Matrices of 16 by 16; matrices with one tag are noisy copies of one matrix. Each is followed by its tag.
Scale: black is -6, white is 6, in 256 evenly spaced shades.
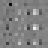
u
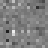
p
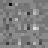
u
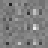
u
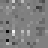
p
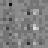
u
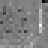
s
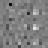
u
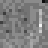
s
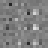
u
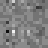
p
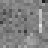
s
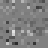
p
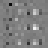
u
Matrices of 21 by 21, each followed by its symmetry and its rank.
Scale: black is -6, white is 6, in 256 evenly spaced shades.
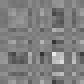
symmetric, rank two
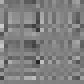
neither, rank two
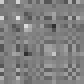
symmetric, rank two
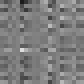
neither, rank two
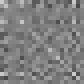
symmetric, rank three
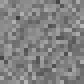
symmetric, full rank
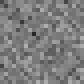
symmetric, full rank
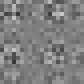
antisymmetric, rank two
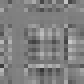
antisymmetric, rank two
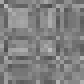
symmetric, rank three
